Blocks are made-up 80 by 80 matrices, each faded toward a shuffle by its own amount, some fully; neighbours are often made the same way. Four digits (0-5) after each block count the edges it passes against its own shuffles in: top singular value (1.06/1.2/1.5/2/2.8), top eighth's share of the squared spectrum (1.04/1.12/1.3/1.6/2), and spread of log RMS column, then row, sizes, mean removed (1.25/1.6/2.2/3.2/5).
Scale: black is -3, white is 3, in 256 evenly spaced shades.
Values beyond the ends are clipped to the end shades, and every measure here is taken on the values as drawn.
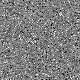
0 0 0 0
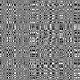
5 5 4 4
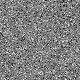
1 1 0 0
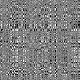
5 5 4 3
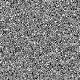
3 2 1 1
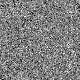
2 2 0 1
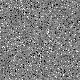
1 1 0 0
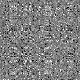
4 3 2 2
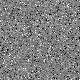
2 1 0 0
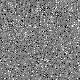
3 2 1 0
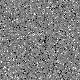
1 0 0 0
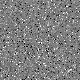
1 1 1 0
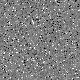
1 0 0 0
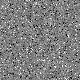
1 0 0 0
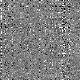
3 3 3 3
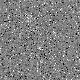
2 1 1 0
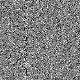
1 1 2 0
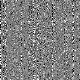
2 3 4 0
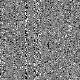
1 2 3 0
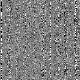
2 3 4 0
